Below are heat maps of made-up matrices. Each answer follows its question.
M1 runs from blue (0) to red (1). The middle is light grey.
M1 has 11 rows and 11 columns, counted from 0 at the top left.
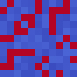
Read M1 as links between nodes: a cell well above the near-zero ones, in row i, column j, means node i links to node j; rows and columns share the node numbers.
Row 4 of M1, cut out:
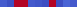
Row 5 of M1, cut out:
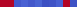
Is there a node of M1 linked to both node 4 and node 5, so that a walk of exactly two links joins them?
no
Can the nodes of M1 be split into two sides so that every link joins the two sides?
no
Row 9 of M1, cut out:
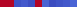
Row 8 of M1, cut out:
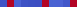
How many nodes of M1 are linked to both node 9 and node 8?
1
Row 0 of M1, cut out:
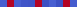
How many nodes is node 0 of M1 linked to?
3
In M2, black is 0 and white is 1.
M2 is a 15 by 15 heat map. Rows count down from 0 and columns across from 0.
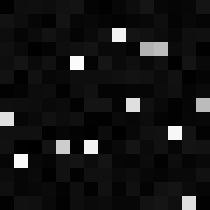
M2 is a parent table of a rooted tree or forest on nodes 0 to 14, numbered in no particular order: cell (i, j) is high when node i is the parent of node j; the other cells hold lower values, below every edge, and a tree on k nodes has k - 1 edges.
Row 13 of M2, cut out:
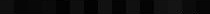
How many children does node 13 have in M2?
0
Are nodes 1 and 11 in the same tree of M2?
yes
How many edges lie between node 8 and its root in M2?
1
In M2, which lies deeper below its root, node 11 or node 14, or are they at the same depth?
the same depth
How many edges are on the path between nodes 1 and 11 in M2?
1
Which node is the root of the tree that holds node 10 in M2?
3
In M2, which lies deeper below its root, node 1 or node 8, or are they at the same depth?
node 1
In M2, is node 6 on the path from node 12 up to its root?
no
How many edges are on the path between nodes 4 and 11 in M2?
3
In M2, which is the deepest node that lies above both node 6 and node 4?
10
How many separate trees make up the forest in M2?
3
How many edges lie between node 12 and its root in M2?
2
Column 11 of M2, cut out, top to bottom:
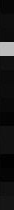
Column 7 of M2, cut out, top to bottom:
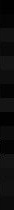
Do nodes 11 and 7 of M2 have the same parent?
no
